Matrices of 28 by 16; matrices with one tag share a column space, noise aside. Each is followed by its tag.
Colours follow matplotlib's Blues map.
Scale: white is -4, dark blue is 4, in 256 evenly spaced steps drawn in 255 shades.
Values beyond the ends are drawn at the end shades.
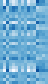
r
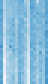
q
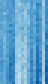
q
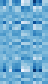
r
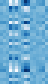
r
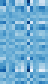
r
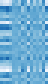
r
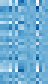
r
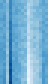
q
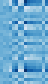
r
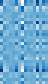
r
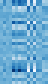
r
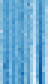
q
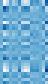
r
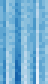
q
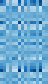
r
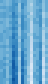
q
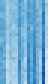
q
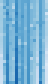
q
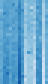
q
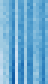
q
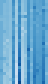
q
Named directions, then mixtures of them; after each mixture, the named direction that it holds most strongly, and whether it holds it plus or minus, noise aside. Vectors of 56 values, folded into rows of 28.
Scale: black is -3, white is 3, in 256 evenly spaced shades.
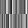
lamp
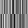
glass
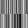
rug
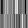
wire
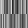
glass, plus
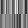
wire, plus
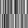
wire, minus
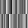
lamp, plus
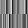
lamp, minus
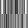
wire, minus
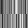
wire, plus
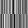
glass, plus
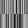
rug, plus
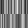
glass, minus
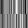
wire, plus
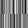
wire, plus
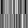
wire, plus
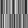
wire, plus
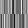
glass, plus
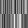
glass, minus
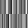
lamp, plus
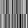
rug, plus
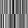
glass, plus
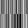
rug, plus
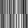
rug, minus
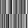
lamp, plus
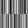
lamp, plus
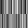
wire, plus
